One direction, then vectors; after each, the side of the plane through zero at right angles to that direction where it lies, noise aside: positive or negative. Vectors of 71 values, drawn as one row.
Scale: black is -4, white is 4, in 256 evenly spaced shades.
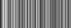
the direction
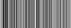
negative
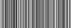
negative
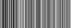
negative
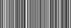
positive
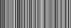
positive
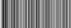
negative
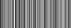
positive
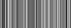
negative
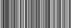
negative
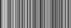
positive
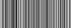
negative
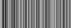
negative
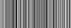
negative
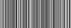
negative
